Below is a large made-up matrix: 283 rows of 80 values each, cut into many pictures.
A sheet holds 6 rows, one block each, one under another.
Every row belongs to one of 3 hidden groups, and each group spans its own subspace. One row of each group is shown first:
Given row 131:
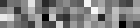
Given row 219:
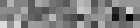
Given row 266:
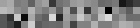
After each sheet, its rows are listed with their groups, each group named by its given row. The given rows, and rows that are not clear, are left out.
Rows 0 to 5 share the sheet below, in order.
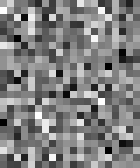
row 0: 266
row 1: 131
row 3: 131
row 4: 266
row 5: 266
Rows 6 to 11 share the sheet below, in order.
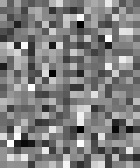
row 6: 219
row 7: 266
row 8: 266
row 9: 131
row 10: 219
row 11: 131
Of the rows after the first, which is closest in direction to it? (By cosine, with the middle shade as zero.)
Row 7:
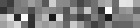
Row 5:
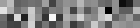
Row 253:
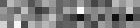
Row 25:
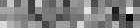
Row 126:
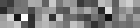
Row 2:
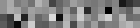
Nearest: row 126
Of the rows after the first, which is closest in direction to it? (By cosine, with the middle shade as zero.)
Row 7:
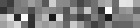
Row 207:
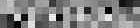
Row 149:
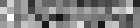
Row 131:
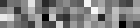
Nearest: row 149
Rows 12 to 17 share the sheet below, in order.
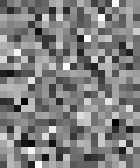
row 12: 131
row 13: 266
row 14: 131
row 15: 266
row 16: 219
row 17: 131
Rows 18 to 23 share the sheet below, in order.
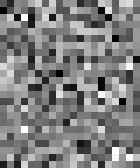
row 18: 266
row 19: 219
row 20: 219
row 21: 266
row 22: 131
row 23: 219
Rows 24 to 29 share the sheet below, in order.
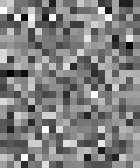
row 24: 266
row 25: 219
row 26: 131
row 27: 131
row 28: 131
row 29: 266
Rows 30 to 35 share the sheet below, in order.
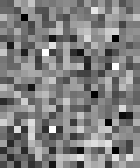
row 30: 131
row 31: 219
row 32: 219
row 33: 131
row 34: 266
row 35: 219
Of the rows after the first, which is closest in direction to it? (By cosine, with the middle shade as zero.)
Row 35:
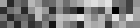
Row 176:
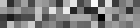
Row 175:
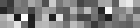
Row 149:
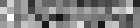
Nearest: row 176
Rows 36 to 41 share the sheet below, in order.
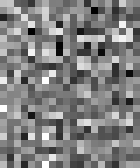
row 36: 131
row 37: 219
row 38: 219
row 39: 219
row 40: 219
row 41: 219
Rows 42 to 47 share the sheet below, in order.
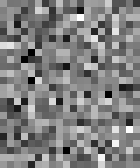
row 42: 219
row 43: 131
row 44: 131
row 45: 266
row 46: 219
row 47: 131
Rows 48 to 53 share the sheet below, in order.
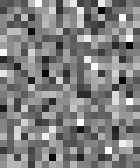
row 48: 266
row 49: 219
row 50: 131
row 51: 219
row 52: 219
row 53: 266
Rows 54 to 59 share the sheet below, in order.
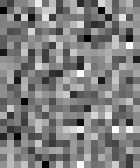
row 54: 266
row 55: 219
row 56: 219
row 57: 131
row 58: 219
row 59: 219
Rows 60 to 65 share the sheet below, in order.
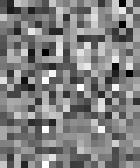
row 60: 131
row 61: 219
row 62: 219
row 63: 131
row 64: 131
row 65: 219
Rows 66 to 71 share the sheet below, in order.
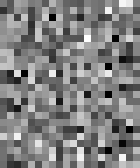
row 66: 266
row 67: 219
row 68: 266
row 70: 219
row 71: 266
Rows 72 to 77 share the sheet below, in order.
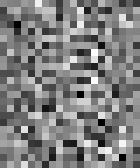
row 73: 131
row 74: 131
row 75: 219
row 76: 266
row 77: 266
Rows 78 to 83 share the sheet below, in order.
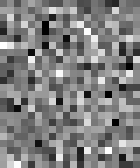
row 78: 219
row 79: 131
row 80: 219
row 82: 219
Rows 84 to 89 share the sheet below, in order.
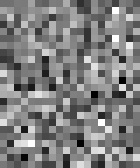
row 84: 219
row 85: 219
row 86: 131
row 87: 131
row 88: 266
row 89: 131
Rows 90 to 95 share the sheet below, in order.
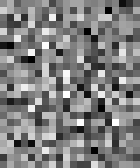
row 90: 266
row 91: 131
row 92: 131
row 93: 131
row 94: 219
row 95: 131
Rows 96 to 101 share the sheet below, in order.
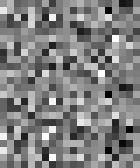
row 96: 266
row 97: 219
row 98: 131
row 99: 266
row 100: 219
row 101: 266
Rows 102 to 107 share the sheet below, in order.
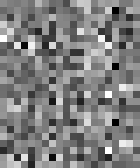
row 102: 219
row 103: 266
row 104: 219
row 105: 266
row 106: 219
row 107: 266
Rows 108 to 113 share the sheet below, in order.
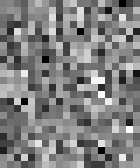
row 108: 266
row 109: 131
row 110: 131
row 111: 266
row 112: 219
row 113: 266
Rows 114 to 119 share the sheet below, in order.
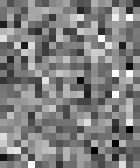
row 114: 219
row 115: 266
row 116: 219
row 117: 219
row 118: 219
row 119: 131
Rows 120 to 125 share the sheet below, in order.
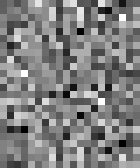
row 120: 266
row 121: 131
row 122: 131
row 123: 131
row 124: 131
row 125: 266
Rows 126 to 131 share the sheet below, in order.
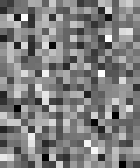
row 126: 266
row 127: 266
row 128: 131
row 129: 266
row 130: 131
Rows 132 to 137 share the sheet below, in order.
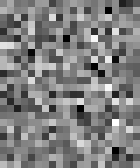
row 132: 266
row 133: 131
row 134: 131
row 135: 219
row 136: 219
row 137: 219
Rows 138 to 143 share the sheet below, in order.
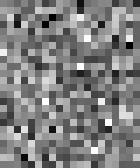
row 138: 219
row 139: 219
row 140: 219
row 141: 131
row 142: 266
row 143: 131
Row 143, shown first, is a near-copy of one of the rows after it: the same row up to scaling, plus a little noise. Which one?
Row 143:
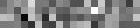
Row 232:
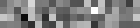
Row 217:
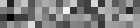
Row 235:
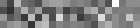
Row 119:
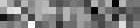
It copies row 232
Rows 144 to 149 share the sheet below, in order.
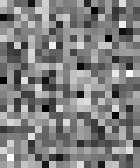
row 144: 131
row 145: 266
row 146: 219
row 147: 219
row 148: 131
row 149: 219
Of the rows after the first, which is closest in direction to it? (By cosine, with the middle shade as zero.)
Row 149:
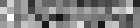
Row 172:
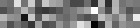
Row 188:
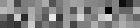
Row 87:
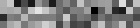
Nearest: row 172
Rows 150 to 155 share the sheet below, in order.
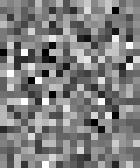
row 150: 219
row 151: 219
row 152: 131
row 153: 131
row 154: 131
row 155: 219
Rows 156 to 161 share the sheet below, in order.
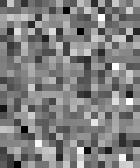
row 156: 131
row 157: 131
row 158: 219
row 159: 219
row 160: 131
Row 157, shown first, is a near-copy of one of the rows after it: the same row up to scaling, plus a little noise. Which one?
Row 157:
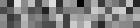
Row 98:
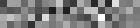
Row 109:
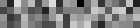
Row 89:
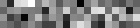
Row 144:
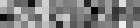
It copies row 109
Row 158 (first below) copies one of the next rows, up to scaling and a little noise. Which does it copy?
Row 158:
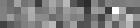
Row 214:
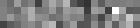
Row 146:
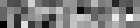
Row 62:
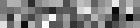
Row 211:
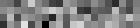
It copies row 214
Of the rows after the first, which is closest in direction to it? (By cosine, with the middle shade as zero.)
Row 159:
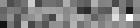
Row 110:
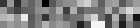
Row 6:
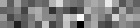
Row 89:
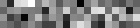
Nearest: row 89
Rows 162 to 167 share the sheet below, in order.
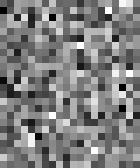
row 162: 266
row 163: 219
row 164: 219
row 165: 131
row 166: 131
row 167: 131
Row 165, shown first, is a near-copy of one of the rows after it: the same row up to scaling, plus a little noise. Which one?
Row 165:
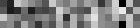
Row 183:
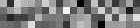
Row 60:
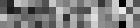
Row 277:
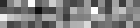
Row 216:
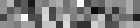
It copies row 60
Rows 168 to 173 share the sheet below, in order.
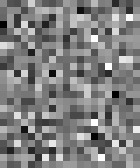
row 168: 219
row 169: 131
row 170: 266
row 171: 219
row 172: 131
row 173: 131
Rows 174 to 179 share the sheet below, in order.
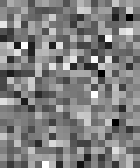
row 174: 219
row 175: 266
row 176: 131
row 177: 131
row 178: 219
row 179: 219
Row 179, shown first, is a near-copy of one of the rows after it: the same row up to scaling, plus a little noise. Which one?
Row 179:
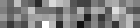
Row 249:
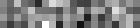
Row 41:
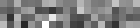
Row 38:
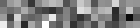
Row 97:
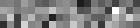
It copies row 249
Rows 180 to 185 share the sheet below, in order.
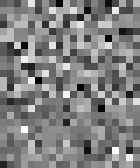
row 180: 219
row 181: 266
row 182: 131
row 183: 131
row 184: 131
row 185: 219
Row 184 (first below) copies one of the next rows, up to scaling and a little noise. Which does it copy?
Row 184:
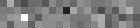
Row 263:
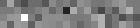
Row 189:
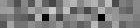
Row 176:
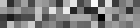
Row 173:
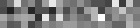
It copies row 263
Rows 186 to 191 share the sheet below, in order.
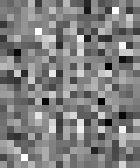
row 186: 219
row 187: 266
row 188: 266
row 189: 131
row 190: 266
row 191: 131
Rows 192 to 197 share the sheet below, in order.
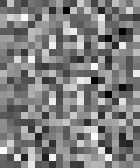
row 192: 131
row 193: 266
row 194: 131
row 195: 266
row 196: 131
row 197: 266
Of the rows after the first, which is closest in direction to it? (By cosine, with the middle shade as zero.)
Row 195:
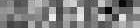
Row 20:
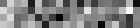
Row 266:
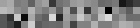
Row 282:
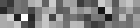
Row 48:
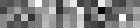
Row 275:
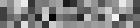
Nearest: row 48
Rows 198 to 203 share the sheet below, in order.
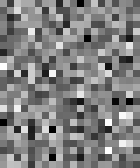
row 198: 131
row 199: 219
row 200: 266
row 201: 219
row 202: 266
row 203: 266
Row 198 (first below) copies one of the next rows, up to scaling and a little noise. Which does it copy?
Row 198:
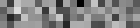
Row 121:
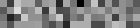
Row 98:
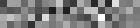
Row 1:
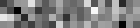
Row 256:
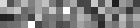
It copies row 121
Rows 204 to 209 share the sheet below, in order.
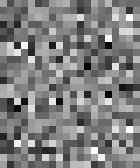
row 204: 219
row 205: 266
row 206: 219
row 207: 266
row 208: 219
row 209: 131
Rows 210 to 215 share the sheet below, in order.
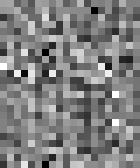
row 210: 131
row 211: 219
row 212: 266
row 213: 219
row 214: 219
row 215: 219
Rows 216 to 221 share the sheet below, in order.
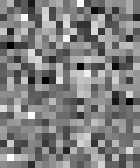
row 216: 131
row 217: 131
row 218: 219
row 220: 131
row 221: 131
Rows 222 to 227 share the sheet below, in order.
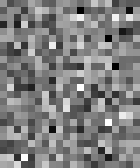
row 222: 219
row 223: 266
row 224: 219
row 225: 131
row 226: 266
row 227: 266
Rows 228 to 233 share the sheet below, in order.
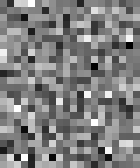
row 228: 131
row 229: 219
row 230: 131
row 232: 131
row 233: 266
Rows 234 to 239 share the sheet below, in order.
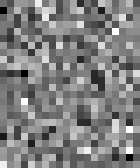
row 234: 266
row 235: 131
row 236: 131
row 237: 131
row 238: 219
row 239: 219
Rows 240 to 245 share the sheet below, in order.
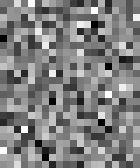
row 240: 131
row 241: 266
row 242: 266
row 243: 266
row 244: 266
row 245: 266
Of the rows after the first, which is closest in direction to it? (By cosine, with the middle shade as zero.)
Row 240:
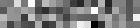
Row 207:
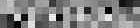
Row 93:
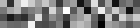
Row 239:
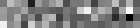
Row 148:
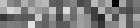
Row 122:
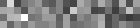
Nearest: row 93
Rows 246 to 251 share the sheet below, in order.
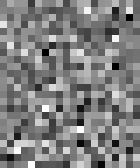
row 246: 219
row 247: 219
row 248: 219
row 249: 219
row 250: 219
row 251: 131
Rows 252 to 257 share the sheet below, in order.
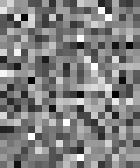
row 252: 266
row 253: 219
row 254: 131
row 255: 219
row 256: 131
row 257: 219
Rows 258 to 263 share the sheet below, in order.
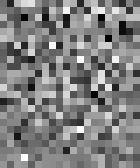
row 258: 131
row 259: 266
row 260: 131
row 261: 131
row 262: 219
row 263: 131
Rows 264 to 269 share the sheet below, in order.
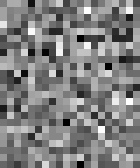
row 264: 219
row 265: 219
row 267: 219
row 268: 131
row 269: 219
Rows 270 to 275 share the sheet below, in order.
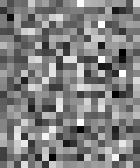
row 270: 219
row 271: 131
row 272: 266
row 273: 219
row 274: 219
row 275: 266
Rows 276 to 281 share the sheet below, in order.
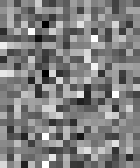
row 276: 219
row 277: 131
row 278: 131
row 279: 219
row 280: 219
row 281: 219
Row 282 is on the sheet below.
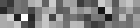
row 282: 266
